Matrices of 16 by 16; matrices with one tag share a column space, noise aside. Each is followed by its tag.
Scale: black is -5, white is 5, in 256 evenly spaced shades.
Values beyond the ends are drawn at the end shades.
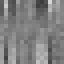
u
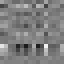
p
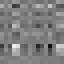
p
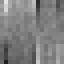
u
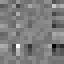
p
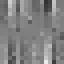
u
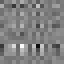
p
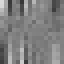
u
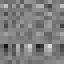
p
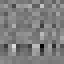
p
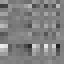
p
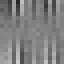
u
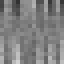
u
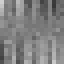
u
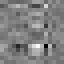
p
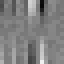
u
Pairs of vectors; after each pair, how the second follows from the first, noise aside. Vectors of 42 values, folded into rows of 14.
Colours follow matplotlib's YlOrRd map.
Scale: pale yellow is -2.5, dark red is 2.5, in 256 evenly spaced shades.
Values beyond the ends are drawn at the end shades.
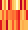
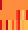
partly zeroed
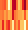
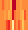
partly zeroed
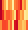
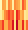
sign-scrambled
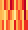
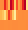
partly zeroed
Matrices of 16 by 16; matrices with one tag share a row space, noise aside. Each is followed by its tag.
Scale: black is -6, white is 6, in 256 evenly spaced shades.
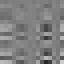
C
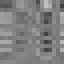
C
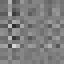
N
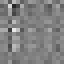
N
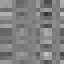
C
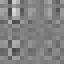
N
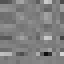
C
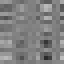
C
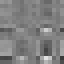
C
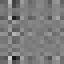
N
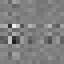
N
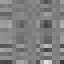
C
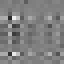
N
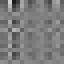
N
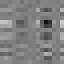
C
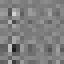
N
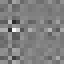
N
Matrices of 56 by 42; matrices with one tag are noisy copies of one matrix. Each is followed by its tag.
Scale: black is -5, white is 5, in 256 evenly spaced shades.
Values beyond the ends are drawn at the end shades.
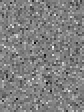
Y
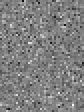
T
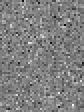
T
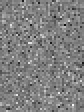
T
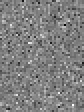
T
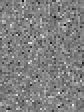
T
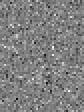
Y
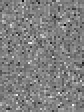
T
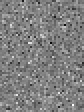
T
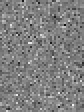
T
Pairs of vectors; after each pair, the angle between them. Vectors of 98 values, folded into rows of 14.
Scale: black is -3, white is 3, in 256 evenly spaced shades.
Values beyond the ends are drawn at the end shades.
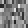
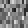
partly opposed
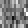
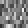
partly opposed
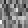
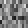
nearly opposite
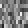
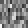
orthogonal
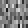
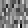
nearly opposite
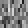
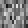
orthogonal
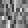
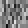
partly opposed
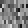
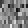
nearly parallel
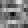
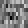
partly aligned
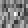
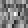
nearly parallel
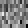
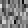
orthogonal
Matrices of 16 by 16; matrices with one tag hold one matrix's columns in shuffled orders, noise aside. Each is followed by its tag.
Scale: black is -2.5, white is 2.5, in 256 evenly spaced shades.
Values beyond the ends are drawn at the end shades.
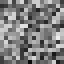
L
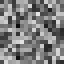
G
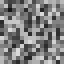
G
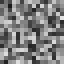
G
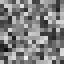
G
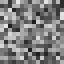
L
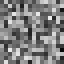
G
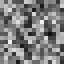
G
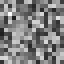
G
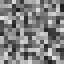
G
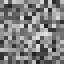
L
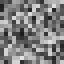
G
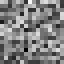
L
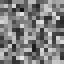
G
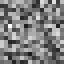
L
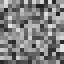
L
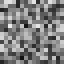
L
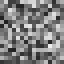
L
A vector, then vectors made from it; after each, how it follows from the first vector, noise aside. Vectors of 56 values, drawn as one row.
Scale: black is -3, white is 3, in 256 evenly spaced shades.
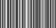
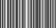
copied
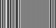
partly zeroed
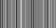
partly zeroed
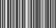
copied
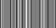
partly zeroed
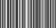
copied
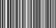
copied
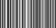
copied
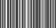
copied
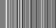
partly zeroed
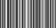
copied
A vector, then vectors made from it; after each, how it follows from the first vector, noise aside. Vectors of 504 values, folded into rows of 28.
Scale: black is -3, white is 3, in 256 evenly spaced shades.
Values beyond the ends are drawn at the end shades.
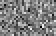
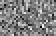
copied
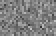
shrunk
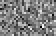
copied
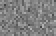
shrunk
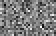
sign-scrambled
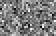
sign-scrambled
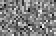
copied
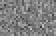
shrunk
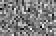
copied
